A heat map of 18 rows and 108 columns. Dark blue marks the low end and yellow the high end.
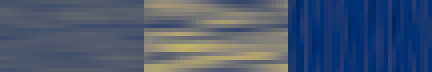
The table splits into one row of 3 panels. Panel 1,1: low, streaked across, faint in contrast. Panel 1,2: middling, streaked across, strong in contrast. Panel 1,3: very low, streaked downward, faint in contrast.
